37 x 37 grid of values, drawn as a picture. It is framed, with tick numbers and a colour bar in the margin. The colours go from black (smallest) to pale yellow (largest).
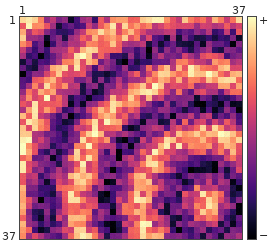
The ninth with the lowest average is the bottom right. No overall slope runs across the table. Concentric rings centre on the bottom right. Neither half mirrors the other.
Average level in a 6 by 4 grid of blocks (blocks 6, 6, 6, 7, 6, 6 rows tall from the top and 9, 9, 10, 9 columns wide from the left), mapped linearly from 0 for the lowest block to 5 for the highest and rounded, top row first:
2521
2135
3320
2334
2231
2231
